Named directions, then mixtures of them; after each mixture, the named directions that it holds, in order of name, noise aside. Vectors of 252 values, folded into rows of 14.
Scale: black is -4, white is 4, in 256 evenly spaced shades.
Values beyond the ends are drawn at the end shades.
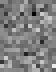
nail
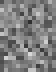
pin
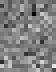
nail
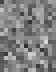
pin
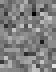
nail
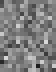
nail, pin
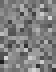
nail, pin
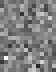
nail, pin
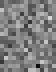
nail, pin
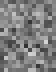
pin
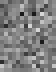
nail
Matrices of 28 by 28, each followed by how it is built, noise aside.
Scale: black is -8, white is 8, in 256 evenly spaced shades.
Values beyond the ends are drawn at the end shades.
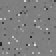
sparse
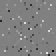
sparse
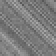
Toeplitz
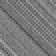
Toeplitz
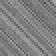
Toeplitz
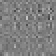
low rank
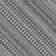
Toeplitz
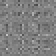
low rank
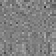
low rank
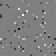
sparse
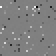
sparse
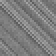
Toeplitz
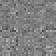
low rank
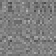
low rank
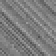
Toeplitz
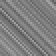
Toeplitz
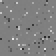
sparse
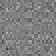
low rank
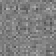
low rank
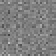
low rank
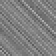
Toeplitz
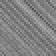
Toeplitz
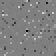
sparse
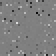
sparse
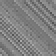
Toeplitz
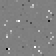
sparse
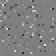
sparse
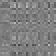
low rank
